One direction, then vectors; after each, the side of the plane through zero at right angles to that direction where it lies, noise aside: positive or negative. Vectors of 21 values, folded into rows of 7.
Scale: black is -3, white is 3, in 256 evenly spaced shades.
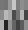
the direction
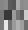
negative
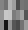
positive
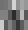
positive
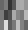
negative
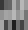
positive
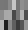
positive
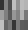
positive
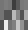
negative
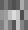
negative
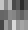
negative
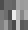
negative
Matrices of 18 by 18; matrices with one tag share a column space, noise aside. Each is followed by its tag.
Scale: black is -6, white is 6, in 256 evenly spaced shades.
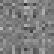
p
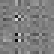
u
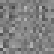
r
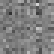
p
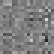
u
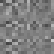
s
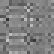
u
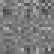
p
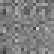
p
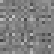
u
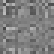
p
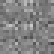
s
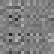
u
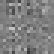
p
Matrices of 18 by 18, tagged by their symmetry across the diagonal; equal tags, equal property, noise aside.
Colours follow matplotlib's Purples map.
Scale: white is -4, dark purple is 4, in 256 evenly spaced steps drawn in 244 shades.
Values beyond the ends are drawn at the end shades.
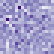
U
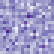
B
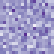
B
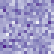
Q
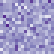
B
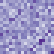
U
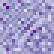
U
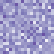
U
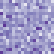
B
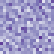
B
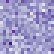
B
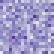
Q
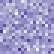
Q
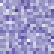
Q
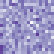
Q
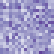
B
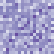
U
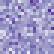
B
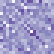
U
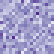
U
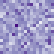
Q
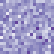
Q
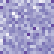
U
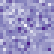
U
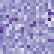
Q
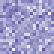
U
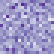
Q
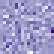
B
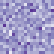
B
